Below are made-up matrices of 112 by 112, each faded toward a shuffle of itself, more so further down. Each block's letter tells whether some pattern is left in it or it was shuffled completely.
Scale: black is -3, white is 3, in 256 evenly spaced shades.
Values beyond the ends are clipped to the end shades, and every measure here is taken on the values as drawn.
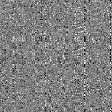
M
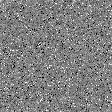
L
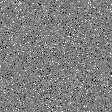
L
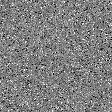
L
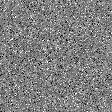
L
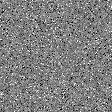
L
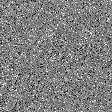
L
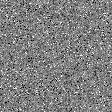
L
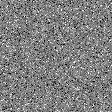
L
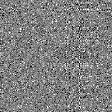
M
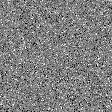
L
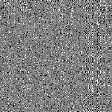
M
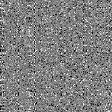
M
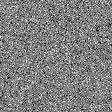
L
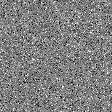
L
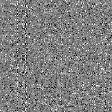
M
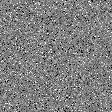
L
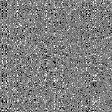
M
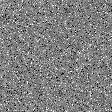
L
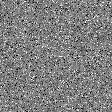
L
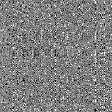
M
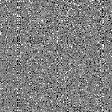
M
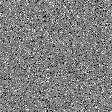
L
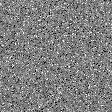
L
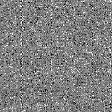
M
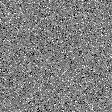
L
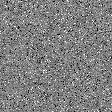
L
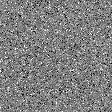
L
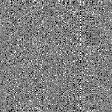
M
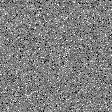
L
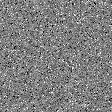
L
